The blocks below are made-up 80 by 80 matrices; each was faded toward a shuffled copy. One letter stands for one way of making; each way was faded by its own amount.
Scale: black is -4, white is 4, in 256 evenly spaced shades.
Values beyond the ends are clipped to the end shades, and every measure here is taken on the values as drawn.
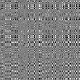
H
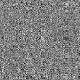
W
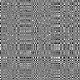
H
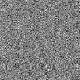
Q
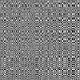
H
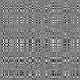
H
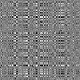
H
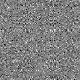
Q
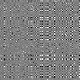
H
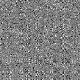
Q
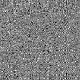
Q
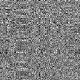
W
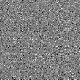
Q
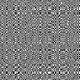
H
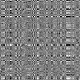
H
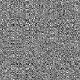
W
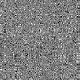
Q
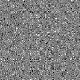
Q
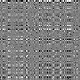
H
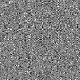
Q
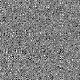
Q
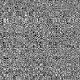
W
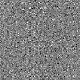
Q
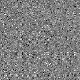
Q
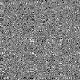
Q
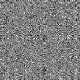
Q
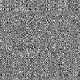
W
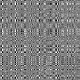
H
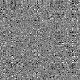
Q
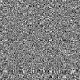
W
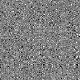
Q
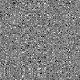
Q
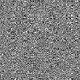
W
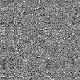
Q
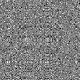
Q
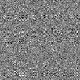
W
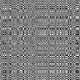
H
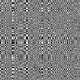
H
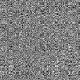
W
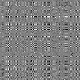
H
